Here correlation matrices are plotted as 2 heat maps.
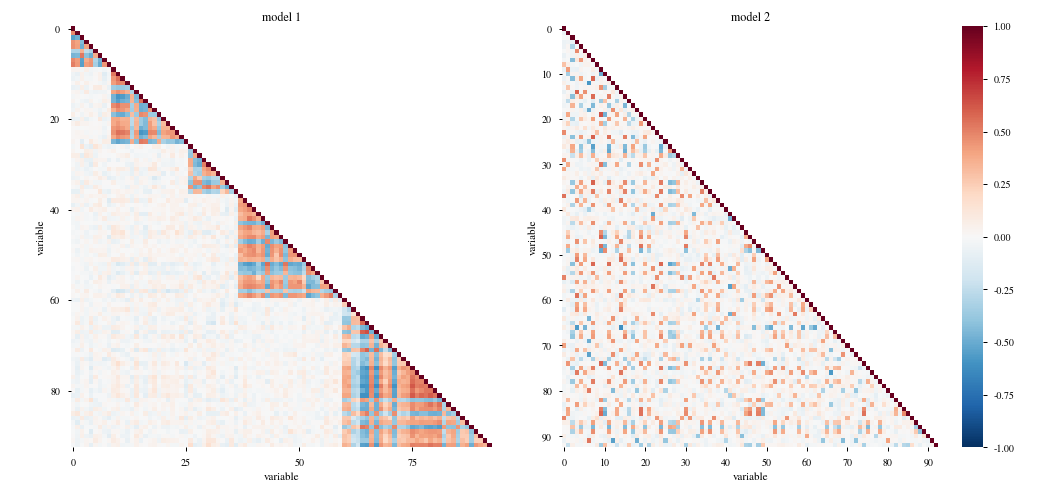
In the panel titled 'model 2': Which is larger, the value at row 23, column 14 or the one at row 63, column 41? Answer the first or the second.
the first
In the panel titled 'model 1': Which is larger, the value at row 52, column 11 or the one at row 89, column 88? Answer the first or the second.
the first
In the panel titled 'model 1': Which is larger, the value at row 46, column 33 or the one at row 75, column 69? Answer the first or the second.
the second
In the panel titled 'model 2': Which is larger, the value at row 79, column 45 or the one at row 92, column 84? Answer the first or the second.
the first
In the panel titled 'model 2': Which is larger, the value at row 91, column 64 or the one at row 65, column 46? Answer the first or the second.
the second
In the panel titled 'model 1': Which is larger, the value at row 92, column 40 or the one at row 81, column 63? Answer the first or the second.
the first
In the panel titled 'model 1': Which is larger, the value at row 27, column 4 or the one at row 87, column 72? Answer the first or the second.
the second
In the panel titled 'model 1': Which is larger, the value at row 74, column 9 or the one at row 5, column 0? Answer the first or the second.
the first
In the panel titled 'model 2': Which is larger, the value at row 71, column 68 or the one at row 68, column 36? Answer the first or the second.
the second
